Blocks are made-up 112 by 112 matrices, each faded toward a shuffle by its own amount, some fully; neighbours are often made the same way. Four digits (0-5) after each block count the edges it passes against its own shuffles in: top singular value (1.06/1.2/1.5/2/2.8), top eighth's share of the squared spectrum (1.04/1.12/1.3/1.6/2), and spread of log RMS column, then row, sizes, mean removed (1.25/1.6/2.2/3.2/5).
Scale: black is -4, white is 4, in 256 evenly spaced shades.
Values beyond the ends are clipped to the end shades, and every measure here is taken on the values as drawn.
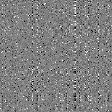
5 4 3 2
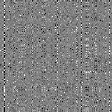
5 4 3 2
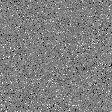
2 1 0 0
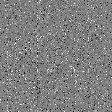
3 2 1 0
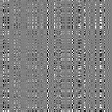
5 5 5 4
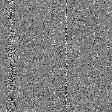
2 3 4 0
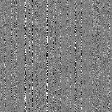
3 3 4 0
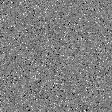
0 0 0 0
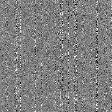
2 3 4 0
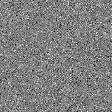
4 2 1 1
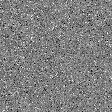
3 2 0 0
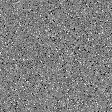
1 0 0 0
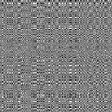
5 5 4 4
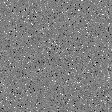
1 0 0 0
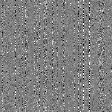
3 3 4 0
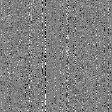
3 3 4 0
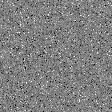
0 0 0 0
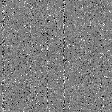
2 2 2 0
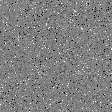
1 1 0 0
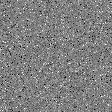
0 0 0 0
